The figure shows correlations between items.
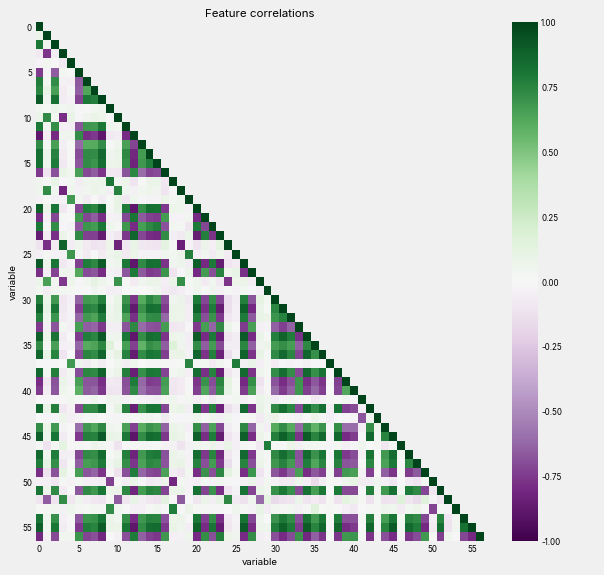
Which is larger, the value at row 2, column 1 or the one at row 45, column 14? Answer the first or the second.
the second
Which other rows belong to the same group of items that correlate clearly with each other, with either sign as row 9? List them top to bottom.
17, 50, 53
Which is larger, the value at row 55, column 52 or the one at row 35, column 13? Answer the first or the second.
the second
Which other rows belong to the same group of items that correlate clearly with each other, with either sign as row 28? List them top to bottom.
1, 3, 10, 18, 24, 52
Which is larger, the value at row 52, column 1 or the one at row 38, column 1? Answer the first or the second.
the second
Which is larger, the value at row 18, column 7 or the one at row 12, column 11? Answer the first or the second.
the first
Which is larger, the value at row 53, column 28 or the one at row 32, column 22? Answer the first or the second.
the second
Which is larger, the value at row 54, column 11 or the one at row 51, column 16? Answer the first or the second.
the first
